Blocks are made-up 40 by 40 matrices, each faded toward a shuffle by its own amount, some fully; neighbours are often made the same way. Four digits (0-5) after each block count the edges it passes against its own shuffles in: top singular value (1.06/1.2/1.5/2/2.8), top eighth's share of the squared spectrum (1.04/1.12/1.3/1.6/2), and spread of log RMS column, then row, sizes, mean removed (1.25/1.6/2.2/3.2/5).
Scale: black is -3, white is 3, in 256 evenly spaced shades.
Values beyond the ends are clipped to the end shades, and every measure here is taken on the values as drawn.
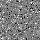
2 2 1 1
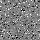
1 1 0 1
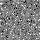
0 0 0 0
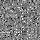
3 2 0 1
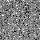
0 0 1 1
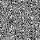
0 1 2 0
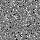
0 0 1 0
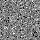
0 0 0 0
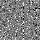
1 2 2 0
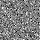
0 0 0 0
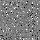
2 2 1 0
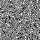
0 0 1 0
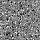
2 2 0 0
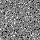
0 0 0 0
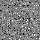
1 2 1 1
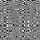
4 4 3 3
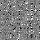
3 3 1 1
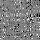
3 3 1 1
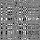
4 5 3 3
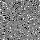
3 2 0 0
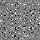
3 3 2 2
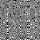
4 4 2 2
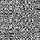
4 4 2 2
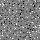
0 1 0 0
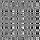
5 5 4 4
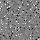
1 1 0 0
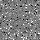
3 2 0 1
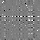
4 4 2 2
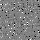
2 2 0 0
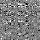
3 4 2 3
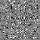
3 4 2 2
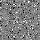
2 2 1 1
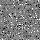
2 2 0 0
